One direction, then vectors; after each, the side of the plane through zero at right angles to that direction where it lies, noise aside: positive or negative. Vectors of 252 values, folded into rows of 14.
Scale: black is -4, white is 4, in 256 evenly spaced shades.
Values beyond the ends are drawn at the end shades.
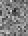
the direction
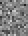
negative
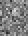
negative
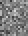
negative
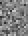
negative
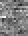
positive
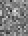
negative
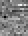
positive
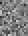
negative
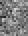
negative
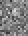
negative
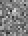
negative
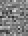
negative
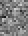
negative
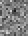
positive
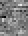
negative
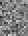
negative
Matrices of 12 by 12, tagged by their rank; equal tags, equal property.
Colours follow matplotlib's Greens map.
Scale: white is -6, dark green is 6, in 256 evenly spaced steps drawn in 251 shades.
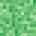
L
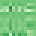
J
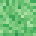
L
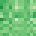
J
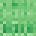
J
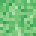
L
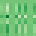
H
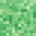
L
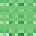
H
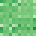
J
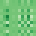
H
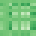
H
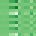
H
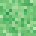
L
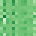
J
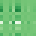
H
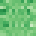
J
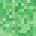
L
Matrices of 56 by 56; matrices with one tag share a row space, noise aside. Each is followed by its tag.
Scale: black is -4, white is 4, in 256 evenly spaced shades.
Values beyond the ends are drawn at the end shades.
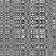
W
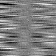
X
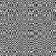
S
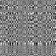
S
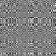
S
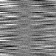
X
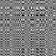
W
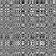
W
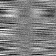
X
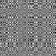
S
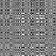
W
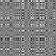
W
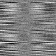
X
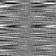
X
